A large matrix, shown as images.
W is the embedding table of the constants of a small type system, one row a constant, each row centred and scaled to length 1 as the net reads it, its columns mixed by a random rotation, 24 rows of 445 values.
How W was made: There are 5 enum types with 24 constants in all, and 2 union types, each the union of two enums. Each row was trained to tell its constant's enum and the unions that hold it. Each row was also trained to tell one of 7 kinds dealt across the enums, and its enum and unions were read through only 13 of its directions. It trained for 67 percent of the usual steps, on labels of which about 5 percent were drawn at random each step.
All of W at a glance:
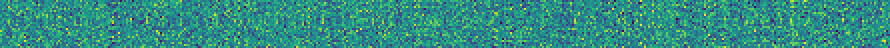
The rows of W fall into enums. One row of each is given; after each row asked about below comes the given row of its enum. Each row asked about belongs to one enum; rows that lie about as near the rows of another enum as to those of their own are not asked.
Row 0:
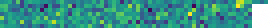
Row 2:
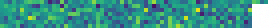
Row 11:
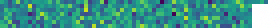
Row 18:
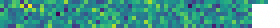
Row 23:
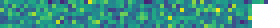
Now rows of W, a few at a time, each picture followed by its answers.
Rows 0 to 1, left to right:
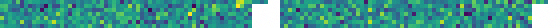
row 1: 18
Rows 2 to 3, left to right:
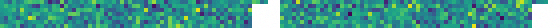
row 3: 0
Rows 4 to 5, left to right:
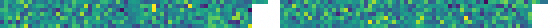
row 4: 23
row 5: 18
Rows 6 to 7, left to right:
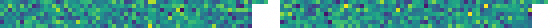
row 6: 2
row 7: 2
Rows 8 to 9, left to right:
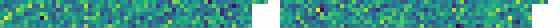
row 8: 11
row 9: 23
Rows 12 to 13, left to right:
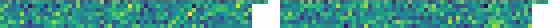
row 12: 0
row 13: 23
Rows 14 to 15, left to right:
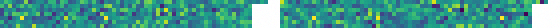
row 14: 18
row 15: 2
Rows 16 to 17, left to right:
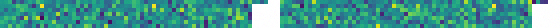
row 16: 0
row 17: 0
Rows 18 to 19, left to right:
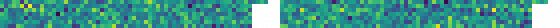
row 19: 2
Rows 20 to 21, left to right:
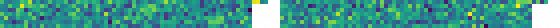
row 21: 0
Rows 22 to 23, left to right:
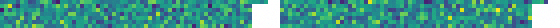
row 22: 2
